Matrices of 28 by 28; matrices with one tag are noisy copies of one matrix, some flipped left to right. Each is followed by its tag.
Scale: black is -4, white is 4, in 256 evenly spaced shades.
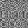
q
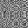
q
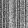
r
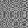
q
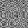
q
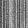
r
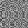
q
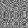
q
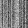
r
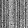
r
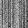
r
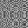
q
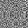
q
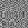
q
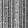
r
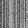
r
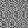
q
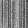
r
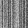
r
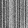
r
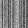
r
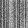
r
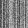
r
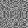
q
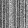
r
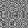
q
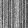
r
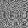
q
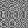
q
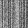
r
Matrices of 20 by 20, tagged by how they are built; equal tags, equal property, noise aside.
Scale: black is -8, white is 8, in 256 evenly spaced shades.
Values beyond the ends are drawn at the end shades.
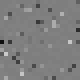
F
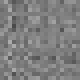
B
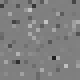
F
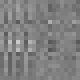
B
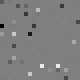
F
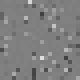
F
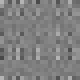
B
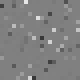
F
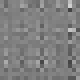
B
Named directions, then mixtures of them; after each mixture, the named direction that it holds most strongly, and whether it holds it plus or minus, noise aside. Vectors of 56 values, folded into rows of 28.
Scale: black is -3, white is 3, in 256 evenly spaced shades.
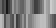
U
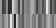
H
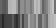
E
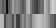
U, plus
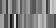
H, minus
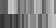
E, plus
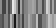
H, plus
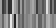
H, plus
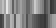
U, minus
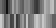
U, plus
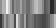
U, minus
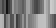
U, plus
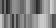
U, plus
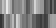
U, minus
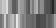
U, minus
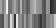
U, minus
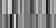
H, minus
